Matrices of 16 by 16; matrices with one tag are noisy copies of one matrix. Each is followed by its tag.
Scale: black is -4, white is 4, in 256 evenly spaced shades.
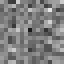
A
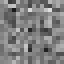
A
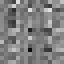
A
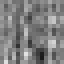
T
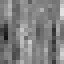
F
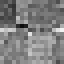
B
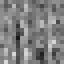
T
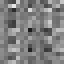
A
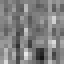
T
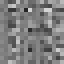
A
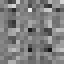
A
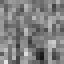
T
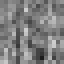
T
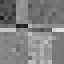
B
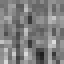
T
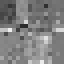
B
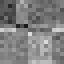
B
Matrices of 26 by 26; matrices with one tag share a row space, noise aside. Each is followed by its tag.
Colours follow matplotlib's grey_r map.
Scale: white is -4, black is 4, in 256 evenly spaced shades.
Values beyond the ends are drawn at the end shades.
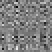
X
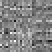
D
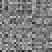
D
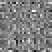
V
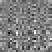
V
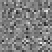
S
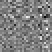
S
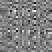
V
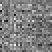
D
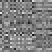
D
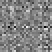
S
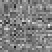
D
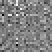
X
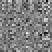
S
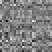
D
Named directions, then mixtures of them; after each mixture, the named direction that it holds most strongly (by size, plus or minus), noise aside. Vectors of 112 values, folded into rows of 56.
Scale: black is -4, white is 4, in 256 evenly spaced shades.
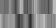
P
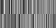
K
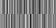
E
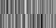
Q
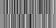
E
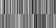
K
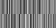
E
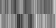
P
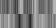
P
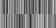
E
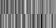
Q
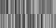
Q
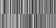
K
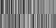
K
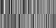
K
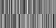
K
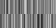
Q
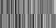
Q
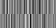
E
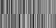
K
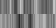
P
